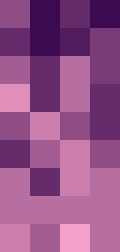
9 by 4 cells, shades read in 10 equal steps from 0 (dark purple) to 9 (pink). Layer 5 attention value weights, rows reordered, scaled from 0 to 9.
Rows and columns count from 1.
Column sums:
44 29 48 32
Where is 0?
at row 1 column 2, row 1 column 4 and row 2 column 2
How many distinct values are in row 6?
4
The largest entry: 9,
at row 9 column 3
